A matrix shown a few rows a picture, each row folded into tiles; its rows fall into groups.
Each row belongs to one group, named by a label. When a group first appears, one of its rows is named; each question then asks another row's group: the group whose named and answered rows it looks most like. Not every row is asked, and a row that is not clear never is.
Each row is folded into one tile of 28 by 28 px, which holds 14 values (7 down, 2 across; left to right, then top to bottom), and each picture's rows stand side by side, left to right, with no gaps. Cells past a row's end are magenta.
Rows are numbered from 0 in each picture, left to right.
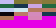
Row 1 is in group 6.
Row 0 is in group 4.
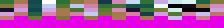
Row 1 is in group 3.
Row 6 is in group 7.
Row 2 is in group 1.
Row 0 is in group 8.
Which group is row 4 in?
7
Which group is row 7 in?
8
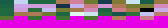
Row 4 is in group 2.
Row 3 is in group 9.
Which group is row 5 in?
8
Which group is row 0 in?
3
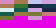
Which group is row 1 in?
7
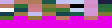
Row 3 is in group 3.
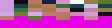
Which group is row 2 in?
7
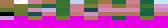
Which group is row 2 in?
3
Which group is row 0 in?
2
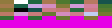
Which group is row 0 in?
7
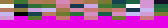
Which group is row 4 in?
1
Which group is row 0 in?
6
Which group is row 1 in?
4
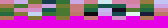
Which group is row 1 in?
9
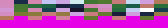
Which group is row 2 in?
7
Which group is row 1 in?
7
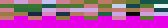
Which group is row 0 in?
7
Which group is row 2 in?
4
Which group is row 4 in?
6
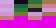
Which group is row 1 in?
8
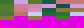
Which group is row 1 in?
9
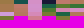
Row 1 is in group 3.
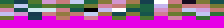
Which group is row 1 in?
4
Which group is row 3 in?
8
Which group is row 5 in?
3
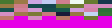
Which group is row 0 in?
8
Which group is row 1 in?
7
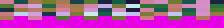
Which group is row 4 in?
1
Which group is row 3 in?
9
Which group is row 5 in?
7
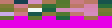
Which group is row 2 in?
4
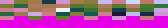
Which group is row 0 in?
4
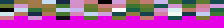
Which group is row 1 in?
2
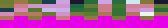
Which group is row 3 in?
3
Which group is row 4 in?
3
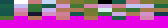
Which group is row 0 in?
3
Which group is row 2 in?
6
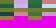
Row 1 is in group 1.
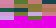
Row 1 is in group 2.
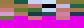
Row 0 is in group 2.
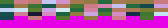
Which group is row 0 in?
4
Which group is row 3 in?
9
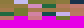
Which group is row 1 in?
6
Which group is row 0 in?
2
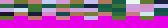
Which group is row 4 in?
3
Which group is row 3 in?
7
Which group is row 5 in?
9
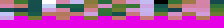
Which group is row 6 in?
8
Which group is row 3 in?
9
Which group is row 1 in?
3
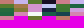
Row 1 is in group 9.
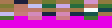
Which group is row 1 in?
6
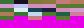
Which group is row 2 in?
4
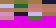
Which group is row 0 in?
6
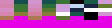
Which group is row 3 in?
4
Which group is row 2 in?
9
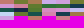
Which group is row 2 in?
4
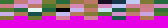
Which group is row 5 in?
9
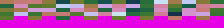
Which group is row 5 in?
3
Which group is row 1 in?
4
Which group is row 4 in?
9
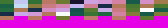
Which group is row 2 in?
9
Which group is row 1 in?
8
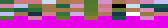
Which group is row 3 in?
3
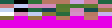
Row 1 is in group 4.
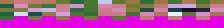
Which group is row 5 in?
8
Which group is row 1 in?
4
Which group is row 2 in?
9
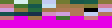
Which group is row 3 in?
8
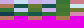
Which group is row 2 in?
1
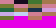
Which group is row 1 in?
8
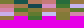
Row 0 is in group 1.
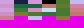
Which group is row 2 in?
3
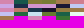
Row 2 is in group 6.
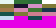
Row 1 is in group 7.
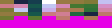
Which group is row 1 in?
3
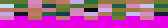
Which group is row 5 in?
6
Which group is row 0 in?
6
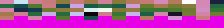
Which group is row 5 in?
2
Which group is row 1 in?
2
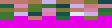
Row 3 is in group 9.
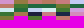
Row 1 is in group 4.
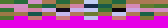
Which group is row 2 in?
8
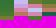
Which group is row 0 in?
3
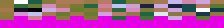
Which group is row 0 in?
7
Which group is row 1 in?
8
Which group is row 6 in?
7
